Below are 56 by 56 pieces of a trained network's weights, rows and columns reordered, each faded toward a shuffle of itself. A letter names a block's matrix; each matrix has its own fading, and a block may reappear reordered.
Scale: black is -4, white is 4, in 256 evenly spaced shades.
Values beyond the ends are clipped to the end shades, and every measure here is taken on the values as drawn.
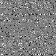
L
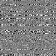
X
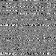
X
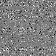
L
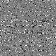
L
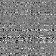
X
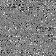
L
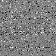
L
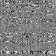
X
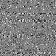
L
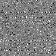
L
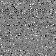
L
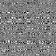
X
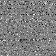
L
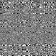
X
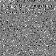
L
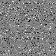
L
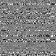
X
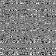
X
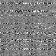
X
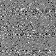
L
